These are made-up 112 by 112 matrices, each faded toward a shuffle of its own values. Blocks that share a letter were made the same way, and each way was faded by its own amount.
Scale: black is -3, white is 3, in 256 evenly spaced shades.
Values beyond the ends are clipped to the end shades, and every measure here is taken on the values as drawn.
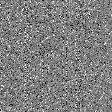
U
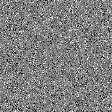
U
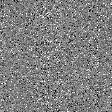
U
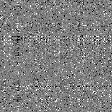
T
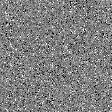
U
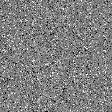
U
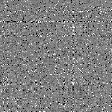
T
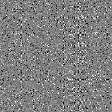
T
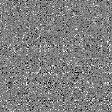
T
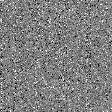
U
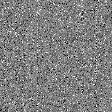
U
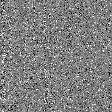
U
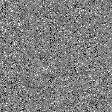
U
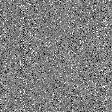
U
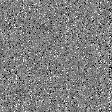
U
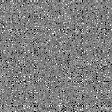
T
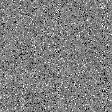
U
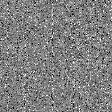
U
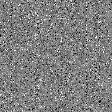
U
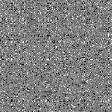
T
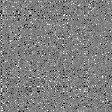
T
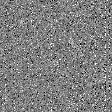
U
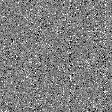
U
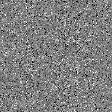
U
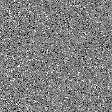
U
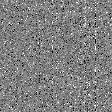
U
